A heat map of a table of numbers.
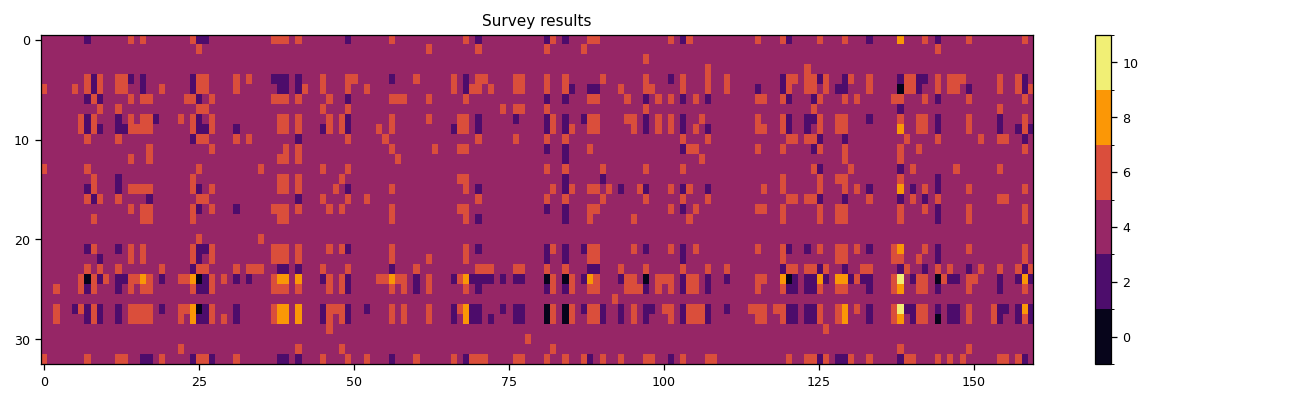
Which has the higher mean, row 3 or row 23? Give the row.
23
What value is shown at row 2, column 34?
4
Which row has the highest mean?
32
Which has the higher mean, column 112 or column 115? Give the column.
115
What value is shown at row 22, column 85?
4
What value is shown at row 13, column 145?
4
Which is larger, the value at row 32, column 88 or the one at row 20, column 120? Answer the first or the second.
the second
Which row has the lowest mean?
19
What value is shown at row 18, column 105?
4
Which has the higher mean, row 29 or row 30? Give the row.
29
